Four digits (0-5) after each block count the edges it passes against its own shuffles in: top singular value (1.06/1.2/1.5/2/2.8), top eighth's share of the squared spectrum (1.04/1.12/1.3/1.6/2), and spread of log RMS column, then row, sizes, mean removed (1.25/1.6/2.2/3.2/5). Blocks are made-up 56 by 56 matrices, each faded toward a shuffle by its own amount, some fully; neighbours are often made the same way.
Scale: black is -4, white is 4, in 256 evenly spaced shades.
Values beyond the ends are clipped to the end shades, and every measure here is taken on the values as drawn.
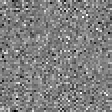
3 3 1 1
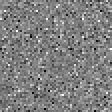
2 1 0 0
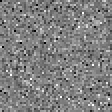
0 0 0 0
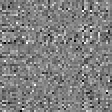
4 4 2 2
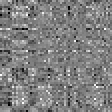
4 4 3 3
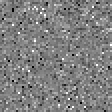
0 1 0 0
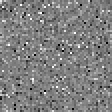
1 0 0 0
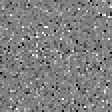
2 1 0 0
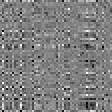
5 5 3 3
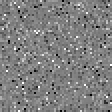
0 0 0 0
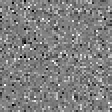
3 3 1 1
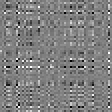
5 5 4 3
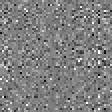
4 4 2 2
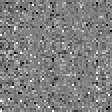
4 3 1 1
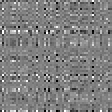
5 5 3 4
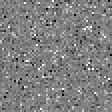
2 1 0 0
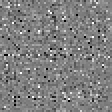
3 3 1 1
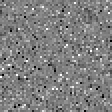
1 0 0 0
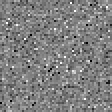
0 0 0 0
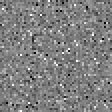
0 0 0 0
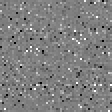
2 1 0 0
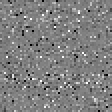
3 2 0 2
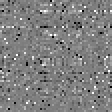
4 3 1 2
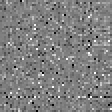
3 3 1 1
